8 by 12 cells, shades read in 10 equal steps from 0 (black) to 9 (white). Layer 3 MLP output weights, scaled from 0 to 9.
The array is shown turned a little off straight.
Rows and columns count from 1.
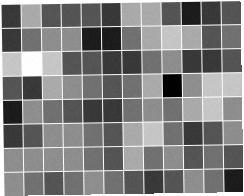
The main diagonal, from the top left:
2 4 7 5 2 3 6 2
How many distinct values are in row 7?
4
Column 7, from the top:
6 4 2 4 4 6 6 3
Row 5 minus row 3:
-6 -4 -3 0 -1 0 2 1 -1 4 5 2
